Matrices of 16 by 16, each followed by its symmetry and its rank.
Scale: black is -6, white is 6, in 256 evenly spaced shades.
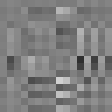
antisymmetric, rank two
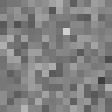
neither, full rank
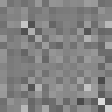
symmetric, rank three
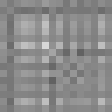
symmetric, rank two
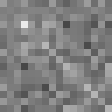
symmetric, rank three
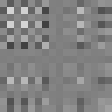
symmetric, rank two
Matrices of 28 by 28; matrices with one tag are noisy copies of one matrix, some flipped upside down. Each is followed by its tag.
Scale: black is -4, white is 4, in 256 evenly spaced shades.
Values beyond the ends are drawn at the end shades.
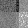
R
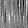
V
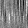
V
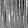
V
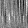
V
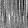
V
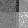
R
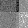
R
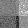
R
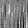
V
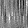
V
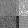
R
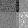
R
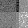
R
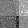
R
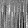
V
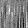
V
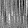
V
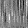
V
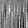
V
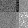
R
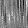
V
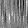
V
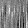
V
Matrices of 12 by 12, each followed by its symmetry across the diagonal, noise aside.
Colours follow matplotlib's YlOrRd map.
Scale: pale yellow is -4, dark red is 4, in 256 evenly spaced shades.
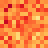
symmetric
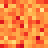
neither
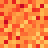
symmetric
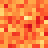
neither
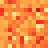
symmetric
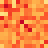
symmetric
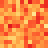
neither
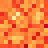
symmetric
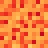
symmetric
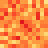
symmetric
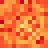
symmetric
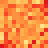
symmetric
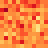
neither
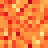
neither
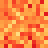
neither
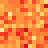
neither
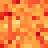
neither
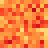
neither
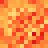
symmetric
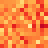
neither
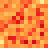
symmetric
